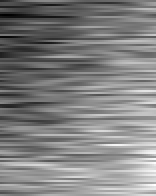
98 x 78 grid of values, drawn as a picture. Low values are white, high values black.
Ninth with the lowest average: bottom right. Histogram: bell-shaped. Ninth with the highest average: top left. Slope: up to the top left. Average level on the scale: 50%.
